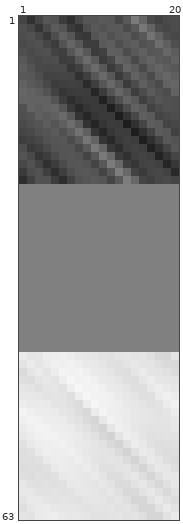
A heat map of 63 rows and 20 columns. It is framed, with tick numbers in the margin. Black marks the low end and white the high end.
The table splits into 3 rows of 1 panel. Panel 1,1: low, slanting down to the right. Panel 2,1: middling, flat. Panel 3,1: very high, slanting down to the right, faint in contrast.
